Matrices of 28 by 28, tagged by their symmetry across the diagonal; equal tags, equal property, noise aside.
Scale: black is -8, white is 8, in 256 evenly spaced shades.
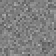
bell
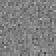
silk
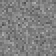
bell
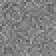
bell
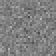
silk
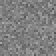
silk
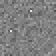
bell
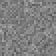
bell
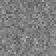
silk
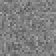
silk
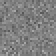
silk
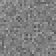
bell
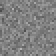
silk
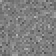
bell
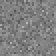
bell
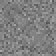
bell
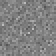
bell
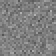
silk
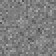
bell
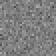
silk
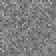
bell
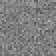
silk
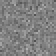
silk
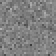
silk
